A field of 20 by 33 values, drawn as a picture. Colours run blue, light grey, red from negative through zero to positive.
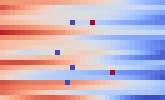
Six lone cells stand out: two far higher and four far lower than their neighbours. The bottom middle is the roughest part. Streaks run across, left to right. The ninth with the highest average is the top left. The field climbs toward the left.
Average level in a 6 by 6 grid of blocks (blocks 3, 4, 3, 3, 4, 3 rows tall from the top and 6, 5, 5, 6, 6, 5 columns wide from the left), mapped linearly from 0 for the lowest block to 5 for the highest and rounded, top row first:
5 4 3 3 2 1 | 5 4 3 3 2 1 | 4 4 3 2 1 0 | 4 4 3 3 1 0 | 4 3 2 2 2 0 | 5 5 4 3 1 0
